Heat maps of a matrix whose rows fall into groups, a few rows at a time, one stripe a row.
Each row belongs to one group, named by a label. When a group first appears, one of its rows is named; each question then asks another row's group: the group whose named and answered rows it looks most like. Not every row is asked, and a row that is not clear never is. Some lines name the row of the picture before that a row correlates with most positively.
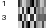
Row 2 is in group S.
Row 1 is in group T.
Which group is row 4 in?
S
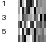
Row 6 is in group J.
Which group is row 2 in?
S
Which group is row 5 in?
S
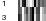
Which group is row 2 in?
T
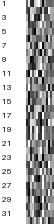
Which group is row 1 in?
J
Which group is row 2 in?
T
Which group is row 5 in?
T
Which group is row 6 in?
T
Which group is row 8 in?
T
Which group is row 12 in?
S
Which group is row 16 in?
J
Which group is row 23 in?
S
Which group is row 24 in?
T
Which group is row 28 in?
T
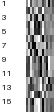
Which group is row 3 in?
S
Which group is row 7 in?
T
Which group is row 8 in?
S
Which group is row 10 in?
T
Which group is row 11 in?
T
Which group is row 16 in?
J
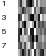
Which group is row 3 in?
T
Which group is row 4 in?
J
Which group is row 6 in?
T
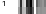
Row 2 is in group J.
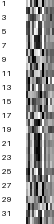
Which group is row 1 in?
S
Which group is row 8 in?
J
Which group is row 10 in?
S
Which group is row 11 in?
J
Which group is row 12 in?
T
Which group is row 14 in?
T
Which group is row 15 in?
T
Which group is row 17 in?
J
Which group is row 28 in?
S
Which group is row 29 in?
T
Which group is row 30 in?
T
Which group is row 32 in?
T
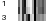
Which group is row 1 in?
J
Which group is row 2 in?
J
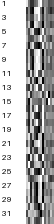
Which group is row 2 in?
J
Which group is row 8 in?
J
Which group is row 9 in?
J
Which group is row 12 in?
S
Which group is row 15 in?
T
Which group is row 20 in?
S
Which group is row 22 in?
S
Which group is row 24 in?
J
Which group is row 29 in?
S
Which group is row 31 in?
T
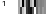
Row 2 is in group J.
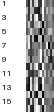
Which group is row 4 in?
J
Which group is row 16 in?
J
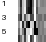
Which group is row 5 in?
J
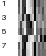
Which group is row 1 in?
J
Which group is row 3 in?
S
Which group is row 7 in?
J
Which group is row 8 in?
J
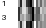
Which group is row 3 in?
T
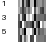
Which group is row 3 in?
J
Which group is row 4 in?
T
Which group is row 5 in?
J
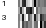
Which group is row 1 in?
J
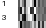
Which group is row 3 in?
J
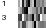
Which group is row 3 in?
T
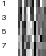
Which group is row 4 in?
J
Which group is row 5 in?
J
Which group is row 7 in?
S
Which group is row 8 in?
J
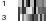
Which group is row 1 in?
S
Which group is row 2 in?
J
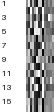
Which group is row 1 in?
S
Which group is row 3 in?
T
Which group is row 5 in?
J
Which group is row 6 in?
S
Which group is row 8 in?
S
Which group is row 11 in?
J
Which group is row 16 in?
S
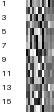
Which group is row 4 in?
T
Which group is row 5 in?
J
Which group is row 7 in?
S
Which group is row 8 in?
T
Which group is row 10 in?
J
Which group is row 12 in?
J
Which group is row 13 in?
T
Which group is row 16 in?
J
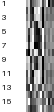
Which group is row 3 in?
J
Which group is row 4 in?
S
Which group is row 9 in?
S
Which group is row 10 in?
S
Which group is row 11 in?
J
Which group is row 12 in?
J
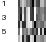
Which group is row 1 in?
T
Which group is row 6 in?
S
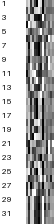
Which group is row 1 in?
S
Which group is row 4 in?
T
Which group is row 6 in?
T
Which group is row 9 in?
T
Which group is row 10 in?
T
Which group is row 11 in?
T
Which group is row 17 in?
S
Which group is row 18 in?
J
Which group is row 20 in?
J
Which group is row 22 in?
T
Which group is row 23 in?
T
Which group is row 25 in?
S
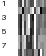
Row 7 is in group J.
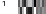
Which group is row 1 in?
J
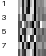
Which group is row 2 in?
S
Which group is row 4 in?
T
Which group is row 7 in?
S
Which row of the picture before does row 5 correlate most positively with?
1
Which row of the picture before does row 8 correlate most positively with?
1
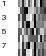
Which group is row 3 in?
J
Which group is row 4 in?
S
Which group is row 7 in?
S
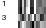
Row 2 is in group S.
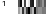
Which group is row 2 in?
S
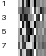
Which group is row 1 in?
S
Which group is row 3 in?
T
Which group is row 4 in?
S
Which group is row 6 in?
S
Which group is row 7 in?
J
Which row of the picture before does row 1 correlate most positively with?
2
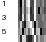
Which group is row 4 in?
J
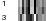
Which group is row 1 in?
S
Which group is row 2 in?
S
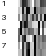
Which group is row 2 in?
S
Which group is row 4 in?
T
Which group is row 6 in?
J
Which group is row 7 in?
S
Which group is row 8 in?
S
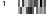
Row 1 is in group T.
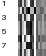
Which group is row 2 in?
S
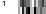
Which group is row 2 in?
S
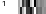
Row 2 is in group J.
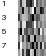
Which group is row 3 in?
T
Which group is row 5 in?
T
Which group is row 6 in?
S
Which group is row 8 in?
S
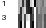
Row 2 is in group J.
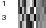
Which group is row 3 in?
S
